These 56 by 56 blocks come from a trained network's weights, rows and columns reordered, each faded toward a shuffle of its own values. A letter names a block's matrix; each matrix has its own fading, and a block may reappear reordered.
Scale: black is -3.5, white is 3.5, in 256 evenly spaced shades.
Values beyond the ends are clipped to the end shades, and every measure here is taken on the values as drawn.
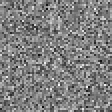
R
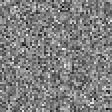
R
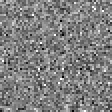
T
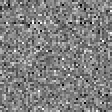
T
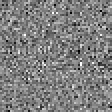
T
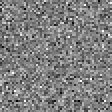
T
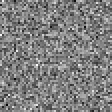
R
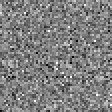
T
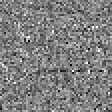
T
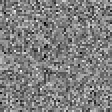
R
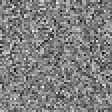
R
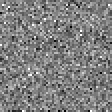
T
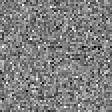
T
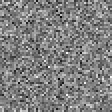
R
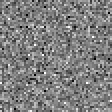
T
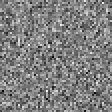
R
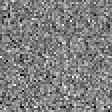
T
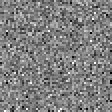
T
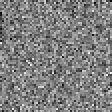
R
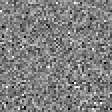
T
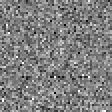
T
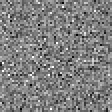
T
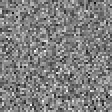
R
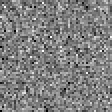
T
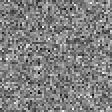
R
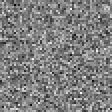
R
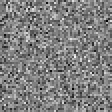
R
